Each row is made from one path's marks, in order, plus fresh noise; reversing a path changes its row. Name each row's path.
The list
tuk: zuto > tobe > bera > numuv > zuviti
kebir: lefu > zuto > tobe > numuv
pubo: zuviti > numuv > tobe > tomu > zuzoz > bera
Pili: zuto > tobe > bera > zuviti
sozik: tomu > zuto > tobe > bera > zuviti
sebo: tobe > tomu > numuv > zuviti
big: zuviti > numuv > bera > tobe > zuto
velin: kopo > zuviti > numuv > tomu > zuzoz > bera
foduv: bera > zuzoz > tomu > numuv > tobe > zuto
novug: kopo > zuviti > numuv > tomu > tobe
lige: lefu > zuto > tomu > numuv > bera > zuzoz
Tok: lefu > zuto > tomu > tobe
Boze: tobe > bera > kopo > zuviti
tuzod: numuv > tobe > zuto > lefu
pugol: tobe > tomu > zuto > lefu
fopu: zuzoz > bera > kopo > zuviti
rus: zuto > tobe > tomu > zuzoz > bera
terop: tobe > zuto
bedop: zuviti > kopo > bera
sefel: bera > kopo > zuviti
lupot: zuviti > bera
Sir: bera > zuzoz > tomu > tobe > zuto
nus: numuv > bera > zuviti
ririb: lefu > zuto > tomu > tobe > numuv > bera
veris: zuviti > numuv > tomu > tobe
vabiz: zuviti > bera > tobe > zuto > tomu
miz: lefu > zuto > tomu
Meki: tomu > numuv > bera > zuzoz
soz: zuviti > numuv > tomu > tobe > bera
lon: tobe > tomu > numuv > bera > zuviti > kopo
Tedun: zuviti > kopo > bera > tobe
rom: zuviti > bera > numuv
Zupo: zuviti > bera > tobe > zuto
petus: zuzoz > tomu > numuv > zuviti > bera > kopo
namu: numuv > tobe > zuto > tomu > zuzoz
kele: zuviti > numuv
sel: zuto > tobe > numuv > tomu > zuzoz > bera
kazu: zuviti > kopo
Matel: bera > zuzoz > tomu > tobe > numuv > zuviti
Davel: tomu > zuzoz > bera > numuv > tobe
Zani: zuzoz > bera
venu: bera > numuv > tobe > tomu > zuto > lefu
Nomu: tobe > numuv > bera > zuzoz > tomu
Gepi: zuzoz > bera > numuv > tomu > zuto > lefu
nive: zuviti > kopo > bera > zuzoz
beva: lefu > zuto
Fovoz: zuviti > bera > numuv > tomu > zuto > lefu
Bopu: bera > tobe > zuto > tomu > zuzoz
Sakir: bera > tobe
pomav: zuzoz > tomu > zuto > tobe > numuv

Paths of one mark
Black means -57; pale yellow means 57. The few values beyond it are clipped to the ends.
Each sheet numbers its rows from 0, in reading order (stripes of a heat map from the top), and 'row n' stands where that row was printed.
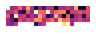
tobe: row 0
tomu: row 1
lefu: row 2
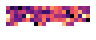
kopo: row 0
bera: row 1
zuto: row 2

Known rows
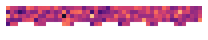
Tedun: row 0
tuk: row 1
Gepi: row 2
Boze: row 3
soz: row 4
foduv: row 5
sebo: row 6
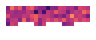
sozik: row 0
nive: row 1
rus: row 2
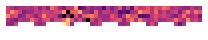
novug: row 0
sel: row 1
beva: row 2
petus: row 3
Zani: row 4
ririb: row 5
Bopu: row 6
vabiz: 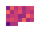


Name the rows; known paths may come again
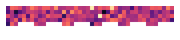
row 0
lupot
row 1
big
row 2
venu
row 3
Sakir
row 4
petus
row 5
Zupo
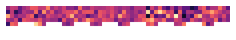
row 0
bedop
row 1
tuzod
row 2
Nomu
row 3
Sir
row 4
lon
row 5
miz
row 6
kazu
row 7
pomav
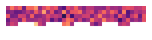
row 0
Pili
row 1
kebir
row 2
Fovoz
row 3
Bopu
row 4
nus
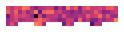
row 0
ririb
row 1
Gepi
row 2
sozik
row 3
soz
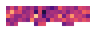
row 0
sebo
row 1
sefel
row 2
rus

